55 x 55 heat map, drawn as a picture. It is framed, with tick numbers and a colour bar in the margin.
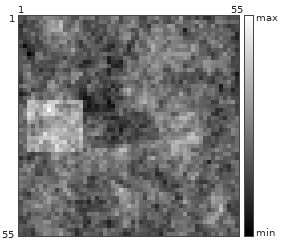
The ninth with the highest average is the middle left. Overall the values sit about 40% of the way up the scale. In the middle left lies a patch that is higher than the rest. The texture is blotchy. There is no overall slope.
